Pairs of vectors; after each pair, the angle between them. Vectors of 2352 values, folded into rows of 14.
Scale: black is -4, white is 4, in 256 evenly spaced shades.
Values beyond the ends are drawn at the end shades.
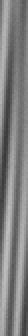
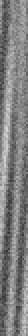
nearly opposite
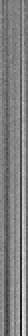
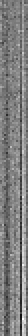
nearly parallel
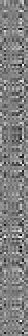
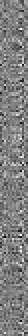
nearly opposite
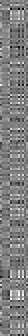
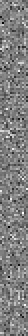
partly aligned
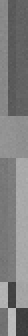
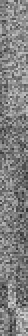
partly opposed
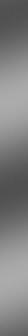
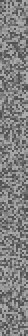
orthogonal
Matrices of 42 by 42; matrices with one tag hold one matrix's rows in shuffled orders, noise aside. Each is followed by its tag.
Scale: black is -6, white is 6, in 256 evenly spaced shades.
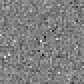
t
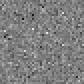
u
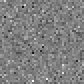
u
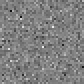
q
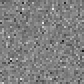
q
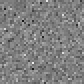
u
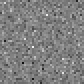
u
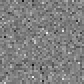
u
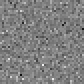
q
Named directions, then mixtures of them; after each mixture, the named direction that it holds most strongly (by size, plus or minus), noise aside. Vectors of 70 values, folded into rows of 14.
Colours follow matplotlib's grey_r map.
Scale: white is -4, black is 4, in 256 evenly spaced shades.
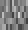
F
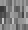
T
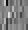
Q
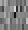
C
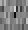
C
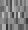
F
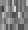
F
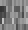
T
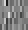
Q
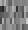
T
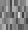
F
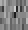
C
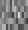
F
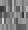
T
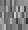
F
